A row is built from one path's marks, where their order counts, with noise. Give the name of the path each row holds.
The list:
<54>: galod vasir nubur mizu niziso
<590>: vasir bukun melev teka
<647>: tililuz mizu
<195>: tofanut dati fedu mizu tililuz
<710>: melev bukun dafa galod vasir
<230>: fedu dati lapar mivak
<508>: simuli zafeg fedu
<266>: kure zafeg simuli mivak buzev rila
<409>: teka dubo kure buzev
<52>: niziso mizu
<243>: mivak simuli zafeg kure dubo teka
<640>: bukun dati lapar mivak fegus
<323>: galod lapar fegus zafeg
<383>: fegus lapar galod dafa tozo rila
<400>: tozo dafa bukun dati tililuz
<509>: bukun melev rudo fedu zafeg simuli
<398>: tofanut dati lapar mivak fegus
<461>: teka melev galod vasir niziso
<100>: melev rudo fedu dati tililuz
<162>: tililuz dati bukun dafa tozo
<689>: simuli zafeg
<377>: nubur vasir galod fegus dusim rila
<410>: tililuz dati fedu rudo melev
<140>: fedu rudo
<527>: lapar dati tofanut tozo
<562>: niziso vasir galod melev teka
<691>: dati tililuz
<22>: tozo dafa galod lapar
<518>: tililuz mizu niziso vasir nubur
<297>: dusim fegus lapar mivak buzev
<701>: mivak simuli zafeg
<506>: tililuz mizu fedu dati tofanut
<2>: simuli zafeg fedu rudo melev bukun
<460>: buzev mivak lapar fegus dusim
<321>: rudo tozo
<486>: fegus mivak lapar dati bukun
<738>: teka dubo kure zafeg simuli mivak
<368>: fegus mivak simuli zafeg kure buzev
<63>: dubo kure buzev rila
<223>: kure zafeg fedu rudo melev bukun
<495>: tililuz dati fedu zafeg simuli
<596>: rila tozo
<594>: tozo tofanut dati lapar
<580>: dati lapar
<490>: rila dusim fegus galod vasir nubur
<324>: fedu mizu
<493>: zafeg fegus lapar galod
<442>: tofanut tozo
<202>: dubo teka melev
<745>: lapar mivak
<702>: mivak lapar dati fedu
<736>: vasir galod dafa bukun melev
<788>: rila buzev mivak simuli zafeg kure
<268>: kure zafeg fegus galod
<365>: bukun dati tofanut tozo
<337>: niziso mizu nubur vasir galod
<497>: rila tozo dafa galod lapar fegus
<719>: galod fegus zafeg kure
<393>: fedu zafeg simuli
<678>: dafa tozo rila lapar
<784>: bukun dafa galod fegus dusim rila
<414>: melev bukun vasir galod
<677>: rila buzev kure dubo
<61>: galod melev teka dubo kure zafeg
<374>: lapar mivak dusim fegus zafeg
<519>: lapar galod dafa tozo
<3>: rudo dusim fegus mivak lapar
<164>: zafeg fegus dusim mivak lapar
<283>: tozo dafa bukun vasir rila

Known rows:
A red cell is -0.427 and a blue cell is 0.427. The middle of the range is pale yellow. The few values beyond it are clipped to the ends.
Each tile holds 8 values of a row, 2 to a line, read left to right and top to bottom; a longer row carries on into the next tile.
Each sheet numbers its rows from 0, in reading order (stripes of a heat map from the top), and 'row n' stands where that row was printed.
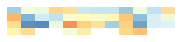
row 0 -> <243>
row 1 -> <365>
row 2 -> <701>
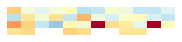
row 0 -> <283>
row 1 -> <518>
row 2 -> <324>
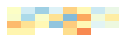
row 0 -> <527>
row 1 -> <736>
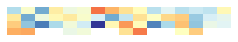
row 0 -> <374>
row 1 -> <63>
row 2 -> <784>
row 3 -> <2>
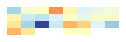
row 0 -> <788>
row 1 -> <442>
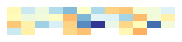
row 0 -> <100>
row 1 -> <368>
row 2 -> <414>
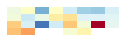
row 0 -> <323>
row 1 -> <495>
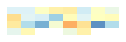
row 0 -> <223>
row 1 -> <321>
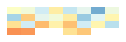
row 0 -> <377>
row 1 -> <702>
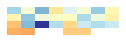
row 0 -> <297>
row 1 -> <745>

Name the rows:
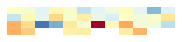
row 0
<497>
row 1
<647>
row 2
<640>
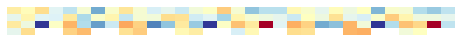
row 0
<61>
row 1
<486>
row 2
<22>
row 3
<268>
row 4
<410>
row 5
<678>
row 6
<383>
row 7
<195>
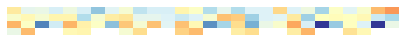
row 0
<509>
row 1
<398>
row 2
<140>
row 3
<519>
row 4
<689>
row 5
<3>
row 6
<677>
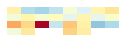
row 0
<162>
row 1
<596>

